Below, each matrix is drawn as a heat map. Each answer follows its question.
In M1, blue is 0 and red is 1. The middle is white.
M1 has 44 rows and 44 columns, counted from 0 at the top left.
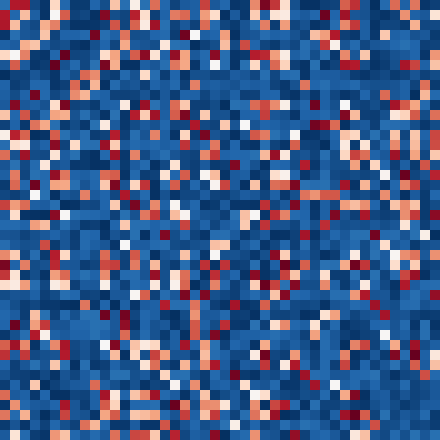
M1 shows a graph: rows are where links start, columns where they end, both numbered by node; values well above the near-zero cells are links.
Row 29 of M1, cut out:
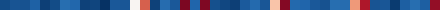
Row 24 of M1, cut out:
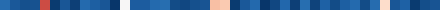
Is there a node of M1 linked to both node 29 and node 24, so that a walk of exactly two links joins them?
no
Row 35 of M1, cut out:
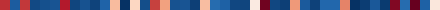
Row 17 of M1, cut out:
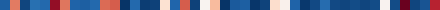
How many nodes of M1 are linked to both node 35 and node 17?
5
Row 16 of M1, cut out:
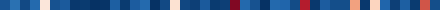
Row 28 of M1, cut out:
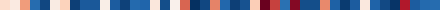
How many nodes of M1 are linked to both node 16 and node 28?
1
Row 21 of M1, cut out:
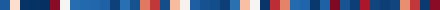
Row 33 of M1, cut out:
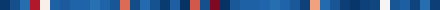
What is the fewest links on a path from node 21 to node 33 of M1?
1
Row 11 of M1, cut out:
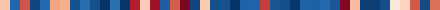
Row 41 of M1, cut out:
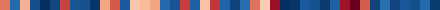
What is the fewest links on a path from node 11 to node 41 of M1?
1
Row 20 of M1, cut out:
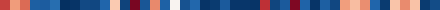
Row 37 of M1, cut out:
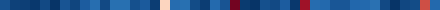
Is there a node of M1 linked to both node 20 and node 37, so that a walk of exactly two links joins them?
no
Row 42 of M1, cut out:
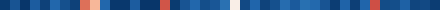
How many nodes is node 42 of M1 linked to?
5
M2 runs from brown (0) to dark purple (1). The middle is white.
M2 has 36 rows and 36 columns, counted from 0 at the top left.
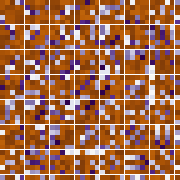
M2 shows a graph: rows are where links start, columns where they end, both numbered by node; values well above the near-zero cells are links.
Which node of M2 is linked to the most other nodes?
node 20
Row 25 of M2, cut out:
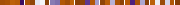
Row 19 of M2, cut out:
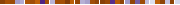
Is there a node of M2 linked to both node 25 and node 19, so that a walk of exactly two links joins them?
yes
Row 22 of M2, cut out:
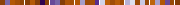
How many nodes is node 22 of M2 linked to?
12
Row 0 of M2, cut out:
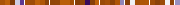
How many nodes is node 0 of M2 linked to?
7
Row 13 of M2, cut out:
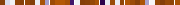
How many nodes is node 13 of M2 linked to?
11
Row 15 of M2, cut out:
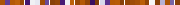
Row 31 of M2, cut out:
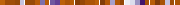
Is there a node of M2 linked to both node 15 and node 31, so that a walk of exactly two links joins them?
no
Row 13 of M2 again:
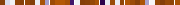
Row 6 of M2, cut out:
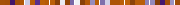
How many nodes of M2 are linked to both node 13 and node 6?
8
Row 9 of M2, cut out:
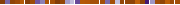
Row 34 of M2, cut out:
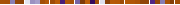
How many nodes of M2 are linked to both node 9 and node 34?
3
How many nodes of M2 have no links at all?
0
